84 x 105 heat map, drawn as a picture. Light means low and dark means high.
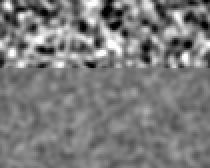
The bottom part is calmer, past a seam about 40% of the way down. The texture is blotchy. A few values lie far out on both sides of the bulk. There is no overall slope. The halves do not mirror each other.
